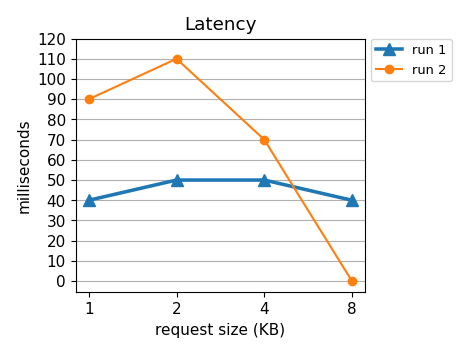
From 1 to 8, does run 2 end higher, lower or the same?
lower
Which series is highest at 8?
run 1
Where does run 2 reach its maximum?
2
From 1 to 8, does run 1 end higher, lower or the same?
the same
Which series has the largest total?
run 2
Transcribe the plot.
Title: Latency
x-axis: request size (KB), ticks 1 2 4 8
y-axis: milliseconds, ticks 0 10 20 30 40 50 60 70 80 90 100 110 120
Legend: run 1, run 2
Values:
run 1: 40 50 50 40
run 2: 90 110 70 0
